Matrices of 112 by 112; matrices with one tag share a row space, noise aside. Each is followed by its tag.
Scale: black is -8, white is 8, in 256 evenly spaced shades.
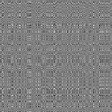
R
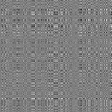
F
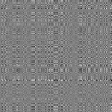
F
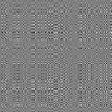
F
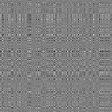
R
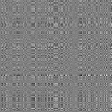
F
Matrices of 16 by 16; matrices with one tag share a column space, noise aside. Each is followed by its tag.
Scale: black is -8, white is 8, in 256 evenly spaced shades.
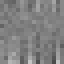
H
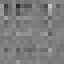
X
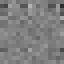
X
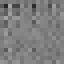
X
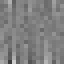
H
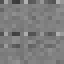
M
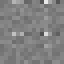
M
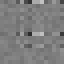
M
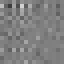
X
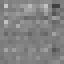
X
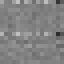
M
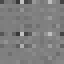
M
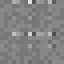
M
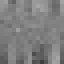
H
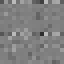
M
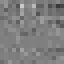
X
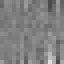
H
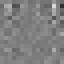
X
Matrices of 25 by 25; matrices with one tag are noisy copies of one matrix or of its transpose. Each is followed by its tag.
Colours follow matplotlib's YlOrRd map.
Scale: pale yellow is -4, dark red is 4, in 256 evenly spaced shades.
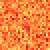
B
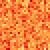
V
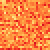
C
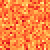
V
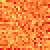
C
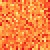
C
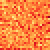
C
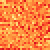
C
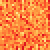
C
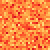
B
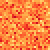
B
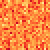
V
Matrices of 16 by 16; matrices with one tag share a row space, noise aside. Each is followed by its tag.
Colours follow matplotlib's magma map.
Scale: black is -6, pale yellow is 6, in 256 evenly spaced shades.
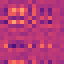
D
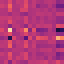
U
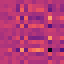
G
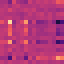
U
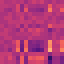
G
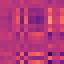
G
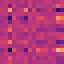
U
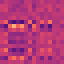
D
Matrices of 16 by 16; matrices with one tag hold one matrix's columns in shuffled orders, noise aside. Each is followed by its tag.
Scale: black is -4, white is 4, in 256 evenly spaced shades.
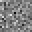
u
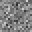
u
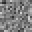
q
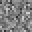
q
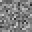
u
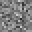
u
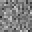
q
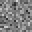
u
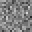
q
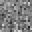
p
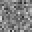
q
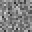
q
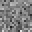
p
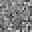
p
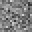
u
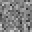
p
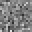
p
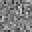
q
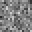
q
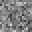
p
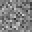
u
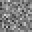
u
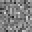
q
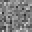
p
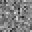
q
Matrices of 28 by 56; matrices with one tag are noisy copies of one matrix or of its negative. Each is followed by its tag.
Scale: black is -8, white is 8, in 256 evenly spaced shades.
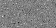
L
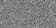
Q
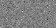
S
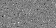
L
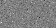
Q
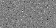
S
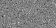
L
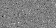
L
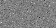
Q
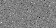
Q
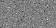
S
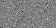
S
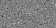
L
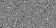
S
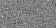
L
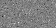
L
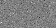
Q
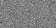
Q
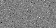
Q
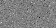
Q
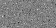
L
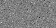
Q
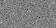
Q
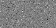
S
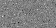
L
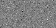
S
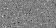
L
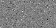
S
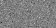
Q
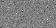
S
